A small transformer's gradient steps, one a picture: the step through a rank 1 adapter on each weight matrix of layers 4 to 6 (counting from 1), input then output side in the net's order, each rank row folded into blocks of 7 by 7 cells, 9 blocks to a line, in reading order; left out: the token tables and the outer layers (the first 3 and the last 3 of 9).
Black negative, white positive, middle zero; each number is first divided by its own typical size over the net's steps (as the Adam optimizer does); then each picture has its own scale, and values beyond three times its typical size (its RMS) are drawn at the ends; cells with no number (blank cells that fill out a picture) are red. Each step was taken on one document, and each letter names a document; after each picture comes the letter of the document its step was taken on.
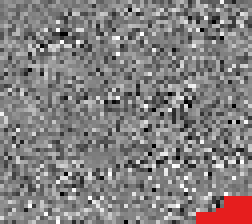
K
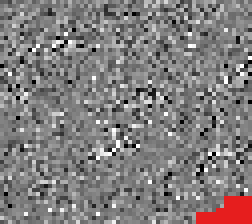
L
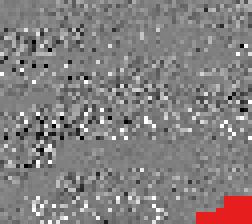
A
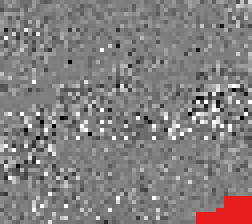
A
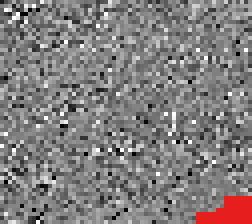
L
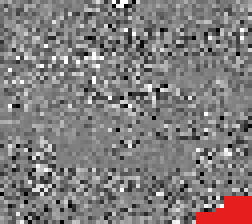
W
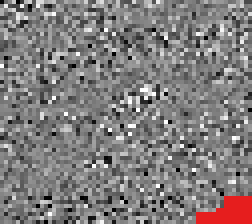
W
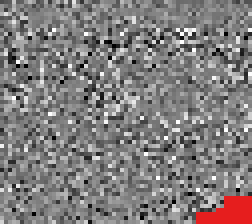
W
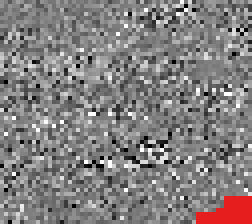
L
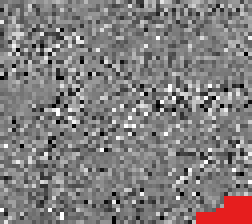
K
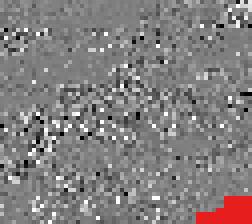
A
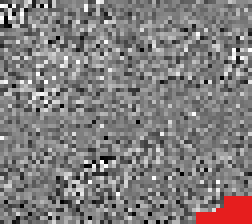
W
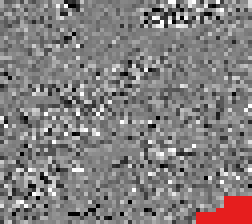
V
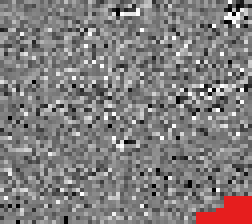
W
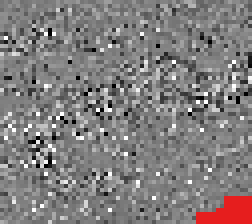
A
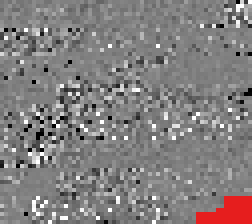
A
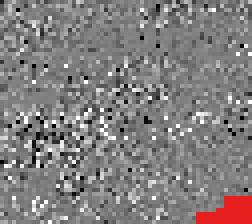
A
